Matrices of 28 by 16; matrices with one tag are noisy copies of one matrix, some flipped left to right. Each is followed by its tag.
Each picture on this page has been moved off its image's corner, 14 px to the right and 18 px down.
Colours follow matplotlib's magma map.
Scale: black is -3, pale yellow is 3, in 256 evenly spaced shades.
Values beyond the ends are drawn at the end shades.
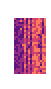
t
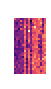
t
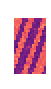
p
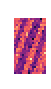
p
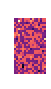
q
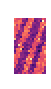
p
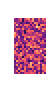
q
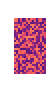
q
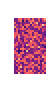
q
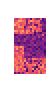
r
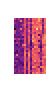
t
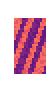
p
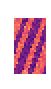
p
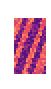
p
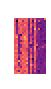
t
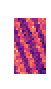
p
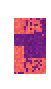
r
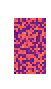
q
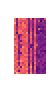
t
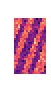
p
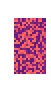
q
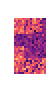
r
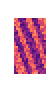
p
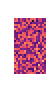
q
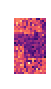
r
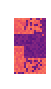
r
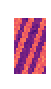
p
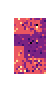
r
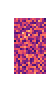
q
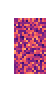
q
